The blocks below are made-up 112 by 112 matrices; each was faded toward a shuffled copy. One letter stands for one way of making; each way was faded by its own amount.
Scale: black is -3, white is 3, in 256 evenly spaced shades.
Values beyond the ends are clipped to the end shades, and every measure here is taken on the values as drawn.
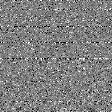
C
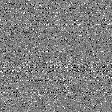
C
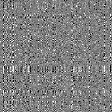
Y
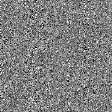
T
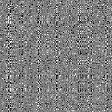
Y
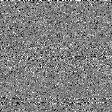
C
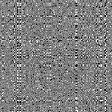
Y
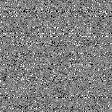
C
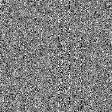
T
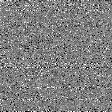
C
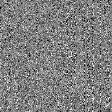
T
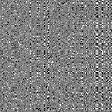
Y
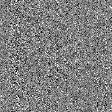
T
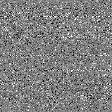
C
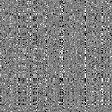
Y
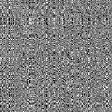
Y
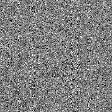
T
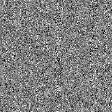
T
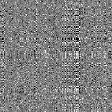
Y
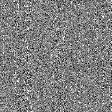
T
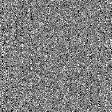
T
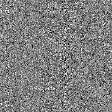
T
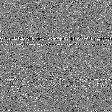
C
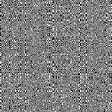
Y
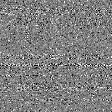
C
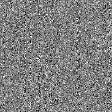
T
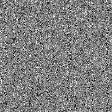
T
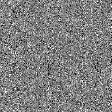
T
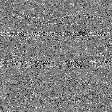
C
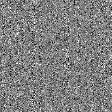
T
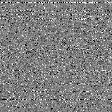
C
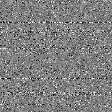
C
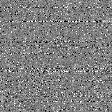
C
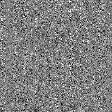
T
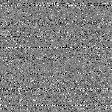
C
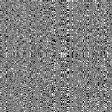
Y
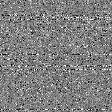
C
